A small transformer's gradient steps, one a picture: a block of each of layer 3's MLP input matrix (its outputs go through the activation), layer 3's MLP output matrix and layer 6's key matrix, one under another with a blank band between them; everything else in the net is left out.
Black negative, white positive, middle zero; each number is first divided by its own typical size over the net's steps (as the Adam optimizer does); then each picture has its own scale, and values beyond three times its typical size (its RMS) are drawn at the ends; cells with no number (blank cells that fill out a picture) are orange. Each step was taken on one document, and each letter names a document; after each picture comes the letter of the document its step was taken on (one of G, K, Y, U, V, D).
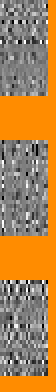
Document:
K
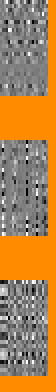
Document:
K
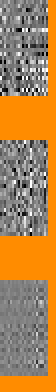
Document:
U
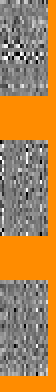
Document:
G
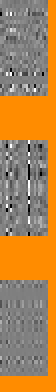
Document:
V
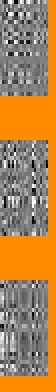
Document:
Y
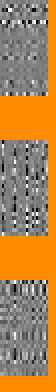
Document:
K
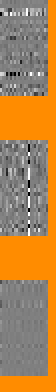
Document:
V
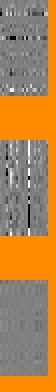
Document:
V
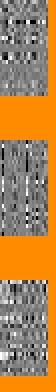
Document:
K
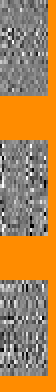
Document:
G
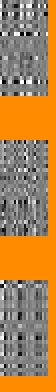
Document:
Y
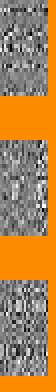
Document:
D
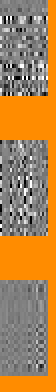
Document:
U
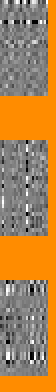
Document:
K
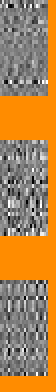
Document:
Y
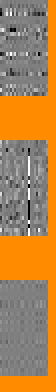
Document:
V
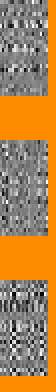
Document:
D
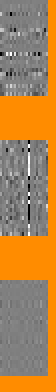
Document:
V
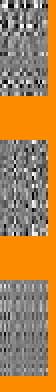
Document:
Y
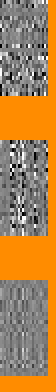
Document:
U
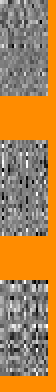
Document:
G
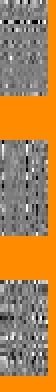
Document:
K
